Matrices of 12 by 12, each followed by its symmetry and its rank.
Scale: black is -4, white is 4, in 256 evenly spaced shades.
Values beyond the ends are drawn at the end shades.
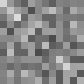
symmetric, full rank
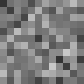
symmetric, full rank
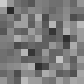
symmetric, full rank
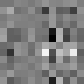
neither, rank two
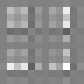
symmetric, rank one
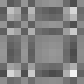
symmetric, rank one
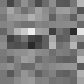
neither, rank two
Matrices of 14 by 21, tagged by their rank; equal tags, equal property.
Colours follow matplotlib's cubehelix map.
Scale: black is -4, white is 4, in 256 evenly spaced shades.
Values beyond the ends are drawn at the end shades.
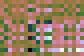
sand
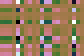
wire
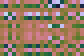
sand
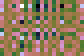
sand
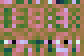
sand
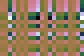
wire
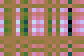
wire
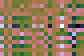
sand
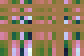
wire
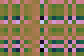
wire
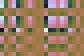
wire
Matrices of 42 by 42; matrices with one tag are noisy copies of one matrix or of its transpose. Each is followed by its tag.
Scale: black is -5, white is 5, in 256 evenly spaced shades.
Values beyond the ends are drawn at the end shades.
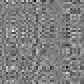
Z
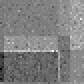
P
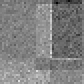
P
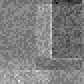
P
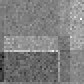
P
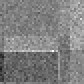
P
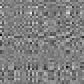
Z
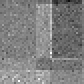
P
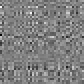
Z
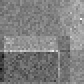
P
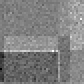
P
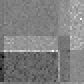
P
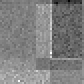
P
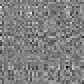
Z
